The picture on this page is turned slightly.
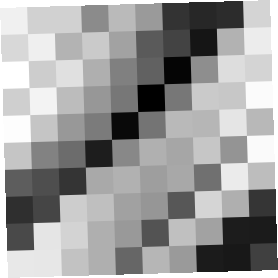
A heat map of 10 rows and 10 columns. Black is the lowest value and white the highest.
Ninth with the highest average: top left. Grain: diagonal, up to the right. Calmest part: top left. Mirror symmetry: none.
